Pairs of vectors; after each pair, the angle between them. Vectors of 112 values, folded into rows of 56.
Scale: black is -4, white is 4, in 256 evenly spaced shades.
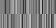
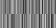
nearly parallel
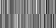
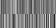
orthogonal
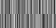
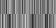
orthogonal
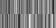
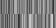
nearly parallel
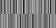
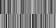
partly aligned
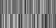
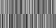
orthogonal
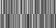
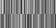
nearly parallel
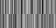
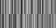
nearly parallel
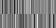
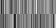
orthogonal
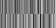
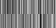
partly aligned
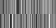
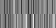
orthogonal
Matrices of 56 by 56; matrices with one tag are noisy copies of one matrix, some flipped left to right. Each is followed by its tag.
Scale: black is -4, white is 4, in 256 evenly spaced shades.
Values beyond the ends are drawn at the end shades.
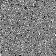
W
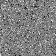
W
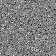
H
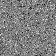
W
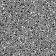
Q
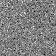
Q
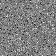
H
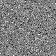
H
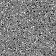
Q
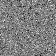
W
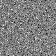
H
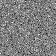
H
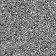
Q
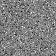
Q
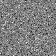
H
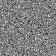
H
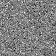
Q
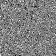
W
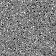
Q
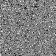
W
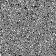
W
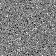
H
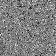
W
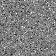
Q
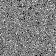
W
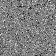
W
